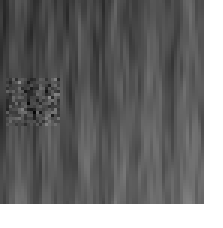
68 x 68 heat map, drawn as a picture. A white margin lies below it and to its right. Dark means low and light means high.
The grain runs up and down. Upright stripes repeat 6 times across the table. The histogram is bell-shaped. There is an overall slope up to the bottom right. An odd patch, rougher than its surroundings, sits in the middle left.
